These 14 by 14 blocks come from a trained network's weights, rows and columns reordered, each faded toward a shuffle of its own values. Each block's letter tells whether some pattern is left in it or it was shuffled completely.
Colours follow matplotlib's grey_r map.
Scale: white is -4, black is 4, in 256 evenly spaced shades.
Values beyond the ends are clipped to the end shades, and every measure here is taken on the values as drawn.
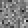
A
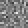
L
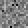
A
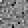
A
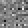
L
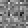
L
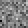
A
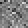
A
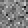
A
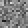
A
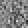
A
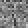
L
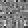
L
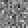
A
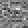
L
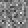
A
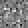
L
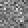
L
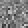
L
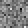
A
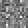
L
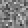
A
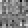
L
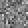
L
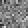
A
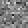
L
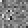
A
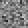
A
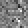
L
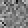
A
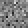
A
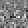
L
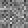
L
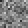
A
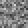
A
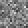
A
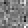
L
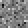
A
